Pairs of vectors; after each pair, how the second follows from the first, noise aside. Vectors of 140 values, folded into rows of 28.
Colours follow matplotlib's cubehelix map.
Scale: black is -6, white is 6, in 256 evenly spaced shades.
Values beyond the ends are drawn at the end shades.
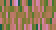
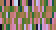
scaled up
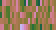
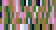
scaled up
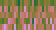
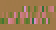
partly zeroed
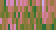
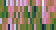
scaled up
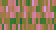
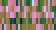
scaled up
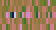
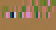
partly zeroed
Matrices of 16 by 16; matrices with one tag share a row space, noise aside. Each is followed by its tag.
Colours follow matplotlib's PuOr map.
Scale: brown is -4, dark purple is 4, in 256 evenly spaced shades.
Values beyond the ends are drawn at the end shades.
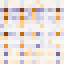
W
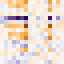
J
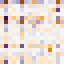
W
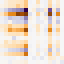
J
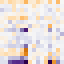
J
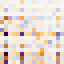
W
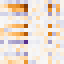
J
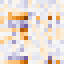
J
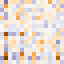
W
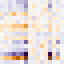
J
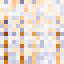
W
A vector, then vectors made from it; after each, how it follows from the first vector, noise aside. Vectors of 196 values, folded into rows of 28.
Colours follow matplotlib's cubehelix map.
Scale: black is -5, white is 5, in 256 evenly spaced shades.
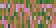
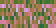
copied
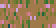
partly zeroed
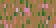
partly zeroed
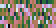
scaled up
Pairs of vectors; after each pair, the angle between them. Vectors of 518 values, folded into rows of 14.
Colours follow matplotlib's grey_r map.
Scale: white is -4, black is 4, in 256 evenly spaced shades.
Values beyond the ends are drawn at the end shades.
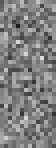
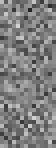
partly opposed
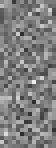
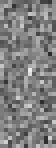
orthogonal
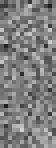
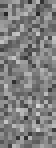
partly aligned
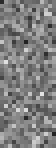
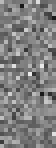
partly opposed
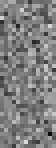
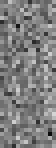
nearly parallel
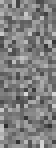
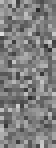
nearly parallel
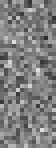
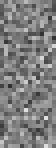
orthogonal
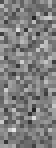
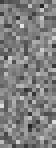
orthogonal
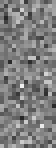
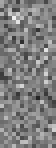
partly aligned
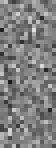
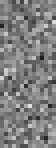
orthogonal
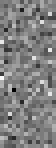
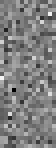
nearly parallel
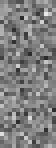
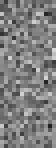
partly opposed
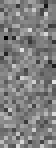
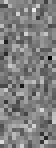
partly aligned
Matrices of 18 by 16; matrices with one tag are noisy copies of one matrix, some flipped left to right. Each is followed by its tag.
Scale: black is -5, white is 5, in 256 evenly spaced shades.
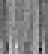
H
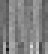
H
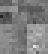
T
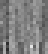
H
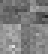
T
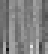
H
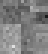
T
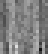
H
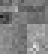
T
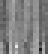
H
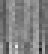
H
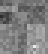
T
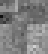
T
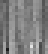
H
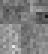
T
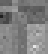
T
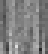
H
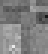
T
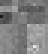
T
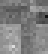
T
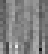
H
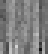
H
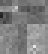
T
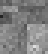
T
